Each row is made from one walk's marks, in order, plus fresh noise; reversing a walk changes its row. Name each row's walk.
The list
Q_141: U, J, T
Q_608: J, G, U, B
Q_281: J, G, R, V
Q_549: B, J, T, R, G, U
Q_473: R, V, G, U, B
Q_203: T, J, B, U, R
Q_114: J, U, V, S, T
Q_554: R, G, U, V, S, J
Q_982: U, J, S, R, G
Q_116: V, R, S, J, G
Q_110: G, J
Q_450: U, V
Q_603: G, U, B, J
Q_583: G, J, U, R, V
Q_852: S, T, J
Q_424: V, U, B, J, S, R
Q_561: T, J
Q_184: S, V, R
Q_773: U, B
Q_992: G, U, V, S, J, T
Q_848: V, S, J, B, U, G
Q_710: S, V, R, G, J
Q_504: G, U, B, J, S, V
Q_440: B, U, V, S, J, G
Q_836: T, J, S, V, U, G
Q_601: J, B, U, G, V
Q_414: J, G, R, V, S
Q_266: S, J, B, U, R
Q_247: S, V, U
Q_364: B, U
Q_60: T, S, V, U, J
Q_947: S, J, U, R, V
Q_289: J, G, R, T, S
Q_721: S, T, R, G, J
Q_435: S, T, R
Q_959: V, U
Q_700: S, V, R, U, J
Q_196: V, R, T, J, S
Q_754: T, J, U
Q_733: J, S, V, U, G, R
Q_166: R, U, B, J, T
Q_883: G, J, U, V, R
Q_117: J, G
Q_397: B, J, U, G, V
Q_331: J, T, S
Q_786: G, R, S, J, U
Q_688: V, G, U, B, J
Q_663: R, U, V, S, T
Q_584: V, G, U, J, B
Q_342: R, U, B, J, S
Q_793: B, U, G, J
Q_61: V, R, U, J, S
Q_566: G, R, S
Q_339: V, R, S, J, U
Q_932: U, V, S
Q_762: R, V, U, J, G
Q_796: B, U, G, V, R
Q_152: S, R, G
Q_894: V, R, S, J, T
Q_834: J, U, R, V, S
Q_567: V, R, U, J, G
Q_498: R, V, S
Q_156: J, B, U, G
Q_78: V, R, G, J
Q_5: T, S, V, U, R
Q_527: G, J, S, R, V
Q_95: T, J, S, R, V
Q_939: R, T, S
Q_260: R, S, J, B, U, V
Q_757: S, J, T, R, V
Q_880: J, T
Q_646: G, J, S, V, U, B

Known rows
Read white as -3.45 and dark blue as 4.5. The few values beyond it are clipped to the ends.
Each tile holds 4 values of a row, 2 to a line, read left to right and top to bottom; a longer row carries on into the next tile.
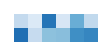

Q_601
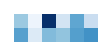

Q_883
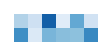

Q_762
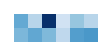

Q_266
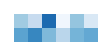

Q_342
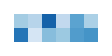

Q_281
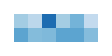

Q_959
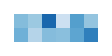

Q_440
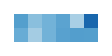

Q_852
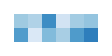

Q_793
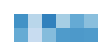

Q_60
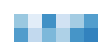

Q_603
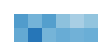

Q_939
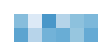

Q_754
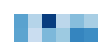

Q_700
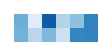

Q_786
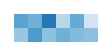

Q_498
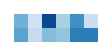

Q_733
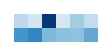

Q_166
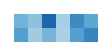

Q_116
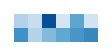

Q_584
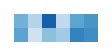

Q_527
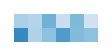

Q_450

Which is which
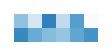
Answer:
Q_834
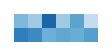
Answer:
Q_196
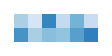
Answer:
Q_608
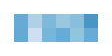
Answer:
Q_561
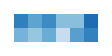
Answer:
Q_152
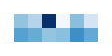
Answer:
Q_260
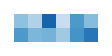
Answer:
Q_848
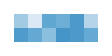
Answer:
Q_114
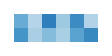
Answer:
Q_414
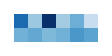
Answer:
Q_5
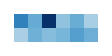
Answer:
Q_184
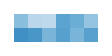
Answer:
Q_331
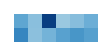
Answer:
Q_757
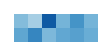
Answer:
Q_894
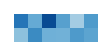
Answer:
Q_435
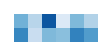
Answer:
Q_947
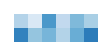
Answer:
Q_156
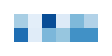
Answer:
Q_583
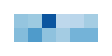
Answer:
Q_364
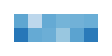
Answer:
Q_289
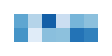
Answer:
Q_554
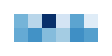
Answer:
Q_424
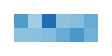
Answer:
Q_247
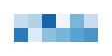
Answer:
Q_397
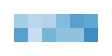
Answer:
Q_117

